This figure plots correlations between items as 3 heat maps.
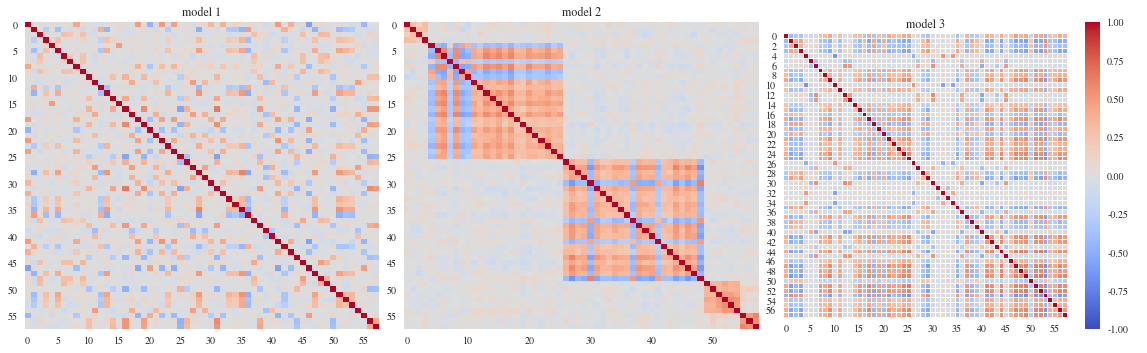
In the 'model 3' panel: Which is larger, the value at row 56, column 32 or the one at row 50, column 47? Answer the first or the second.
the first
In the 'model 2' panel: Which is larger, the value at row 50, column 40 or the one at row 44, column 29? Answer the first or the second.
the second
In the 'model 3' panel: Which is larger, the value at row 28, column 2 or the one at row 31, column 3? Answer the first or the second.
the first
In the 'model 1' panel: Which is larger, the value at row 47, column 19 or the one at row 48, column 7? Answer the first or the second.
the second
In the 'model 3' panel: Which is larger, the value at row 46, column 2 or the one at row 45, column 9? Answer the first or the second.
the second
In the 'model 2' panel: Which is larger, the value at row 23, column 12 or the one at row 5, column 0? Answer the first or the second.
the first
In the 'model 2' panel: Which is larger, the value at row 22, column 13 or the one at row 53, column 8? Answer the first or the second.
the first
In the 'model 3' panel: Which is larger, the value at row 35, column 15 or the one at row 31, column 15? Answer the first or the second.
the second
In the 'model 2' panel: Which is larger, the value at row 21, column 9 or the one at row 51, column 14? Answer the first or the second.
the second
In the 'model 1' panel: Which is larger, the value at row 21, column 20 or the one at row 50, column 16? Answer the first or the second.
the first
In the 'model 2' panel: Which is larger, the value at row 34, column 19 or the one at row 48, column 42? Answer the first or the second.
the first
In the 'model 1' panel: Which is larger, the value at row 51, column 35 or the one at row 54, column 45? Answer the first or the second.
the first
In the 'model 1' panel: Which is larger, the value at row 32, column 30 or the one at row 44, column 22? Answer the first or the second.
the first
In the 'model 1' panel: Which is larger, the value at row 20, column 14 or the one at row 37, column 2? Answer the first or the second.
the second
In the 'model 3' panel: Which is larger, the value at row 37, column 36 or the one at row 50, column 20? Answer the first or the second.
the second
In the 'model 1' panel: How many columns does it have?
58
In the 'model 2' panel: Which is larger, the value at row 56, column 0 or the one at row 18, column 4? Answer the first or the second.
the first
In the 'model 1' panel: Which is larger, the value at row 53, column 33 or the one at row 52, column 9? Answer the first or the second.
the first
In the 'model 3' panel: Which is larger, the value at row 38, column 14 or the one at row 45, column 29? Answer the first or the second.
the second
